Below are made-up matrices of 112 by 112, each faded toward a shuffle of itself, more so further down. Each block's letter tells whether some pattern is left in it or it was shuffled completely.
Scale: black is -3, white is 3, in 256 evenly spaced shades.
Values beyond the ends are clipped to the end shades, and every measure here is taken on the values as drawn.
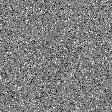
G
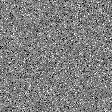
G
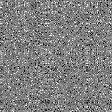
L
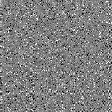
L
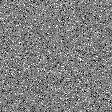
G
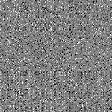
L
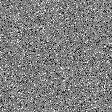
G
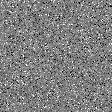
G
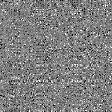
L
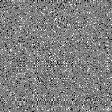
L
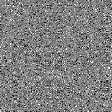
L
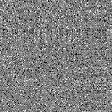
L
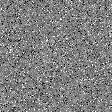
G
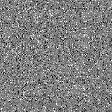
L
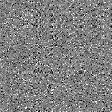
L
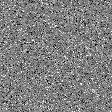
G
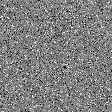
G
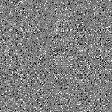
L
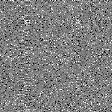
L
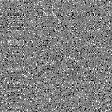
L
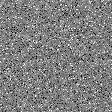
G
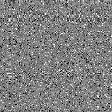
L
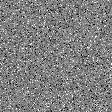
G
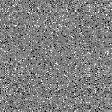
L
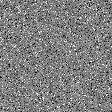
G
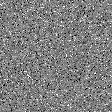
G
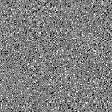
L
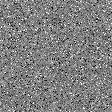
G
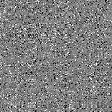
L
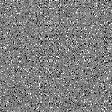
L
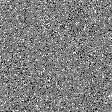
G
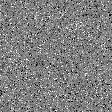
G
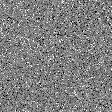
G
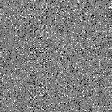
L
